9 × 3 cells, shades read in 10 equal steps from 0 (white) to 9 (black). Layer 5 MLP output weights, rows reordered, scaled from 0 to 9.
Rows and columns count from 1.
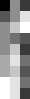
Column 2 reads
4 4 2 5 2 1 2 1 1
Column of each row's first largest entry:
1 1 1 3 3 3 3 3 3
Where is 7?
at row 1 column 3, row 5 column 3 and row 9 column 3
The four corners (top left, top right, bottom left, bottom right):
9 7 0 7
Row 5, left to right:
4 2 7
